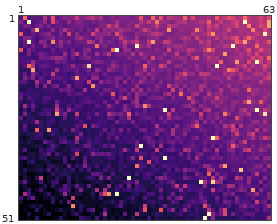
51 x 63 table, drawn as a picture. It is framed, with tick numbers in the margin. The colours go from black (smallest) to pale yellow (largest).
The top right is the ninth with the highest average. Neither half mirrors the other. The ninth with the lowest average is the bottom left. There is an overall slope up to the top right. The texture is fine-grained noise.
